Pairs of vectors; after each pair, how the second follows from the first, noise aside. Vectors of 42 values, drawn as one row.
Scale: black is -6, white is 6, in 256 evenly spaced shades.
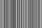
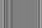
partly zeroed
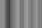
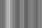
negated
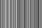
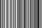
scaled up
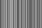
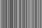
negated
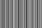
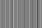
partly zeroed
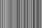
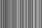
negated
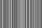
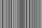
negated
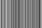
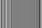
partly zeroed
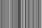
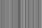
shrunk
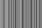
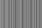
shrunk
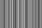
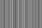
shrunk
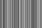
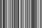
scaled up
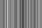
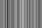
negated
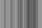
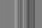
partly zeroed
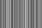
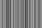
negated
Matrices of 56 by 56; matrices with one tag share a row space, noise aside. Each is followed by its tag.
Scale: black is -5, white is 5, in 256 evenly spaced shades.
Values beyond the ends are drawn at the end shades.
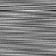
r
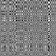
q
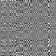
q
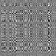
q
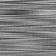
r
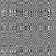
q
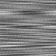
r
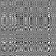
q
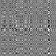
q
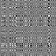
q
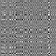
q
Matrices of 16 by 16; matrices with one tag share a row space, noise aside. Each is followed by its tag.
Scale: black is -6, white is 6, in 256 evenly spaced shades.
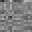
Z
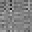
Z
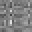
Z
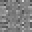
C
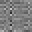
Z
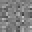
C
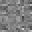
C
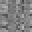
C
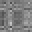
Z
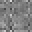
Z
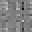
C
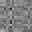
Z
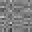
Z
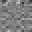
C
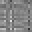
Z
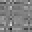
Z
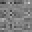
Z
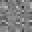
C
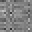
Z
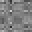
Z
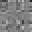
C
